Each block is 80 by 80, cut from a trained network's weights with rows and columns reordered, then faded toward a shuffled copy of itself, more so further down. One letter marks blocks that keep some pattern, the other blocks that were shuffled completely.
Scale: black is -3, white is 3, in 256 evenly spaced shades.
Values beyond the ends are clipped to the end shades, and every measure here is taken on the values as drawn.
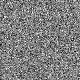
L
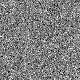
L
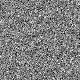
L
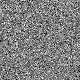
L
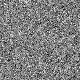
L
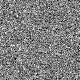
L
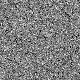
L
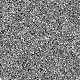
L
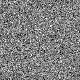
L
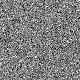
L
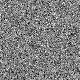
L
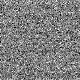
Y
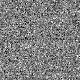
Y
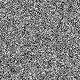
L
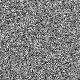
L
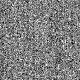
Y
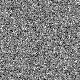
L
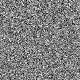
Y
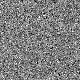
L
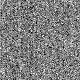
Y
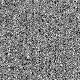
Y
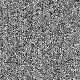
Y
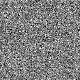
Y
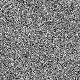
Y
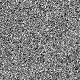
L
